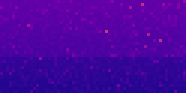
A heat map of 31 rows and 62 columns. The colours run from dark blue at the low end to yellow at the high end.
Average level on the scale: 10%. Slope: up to the top. Stripes: none. Seam: horizontal, 60% of the way down, the top part higher.
